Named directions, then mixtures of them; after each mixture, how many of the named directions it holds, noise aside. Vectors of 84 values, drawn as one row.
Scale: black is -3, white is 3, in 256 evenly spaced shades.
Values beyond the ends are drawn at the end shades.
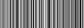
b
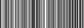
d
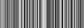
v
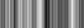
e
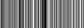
three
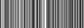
two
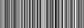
two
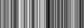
three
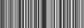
one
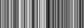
three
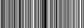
three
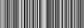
one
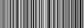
one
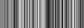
two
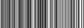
three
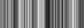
two
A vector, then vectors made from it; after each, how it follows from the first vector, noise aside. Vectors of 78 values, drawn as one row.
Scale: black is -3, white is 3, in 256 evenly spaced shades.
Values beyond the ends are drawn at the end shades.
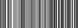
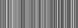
shrunk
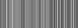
shrunk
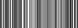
wrapped around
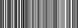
reversed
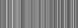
shrunk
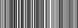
wrapped around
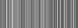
shrunk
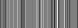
partly zeroed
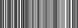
reversed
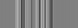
partly zeroed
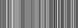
shrunk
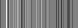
partly zeroed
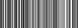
reversed
